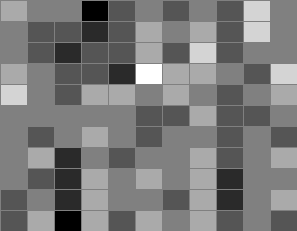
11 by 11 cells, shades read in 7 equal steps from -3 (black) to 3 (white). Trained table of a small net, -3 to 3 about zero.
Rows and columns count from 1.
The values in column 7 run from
-1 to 1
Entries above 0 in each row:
2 3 2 5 5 1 1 3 3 3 4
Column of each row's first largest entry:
10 10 8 6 1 8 4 2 4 4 2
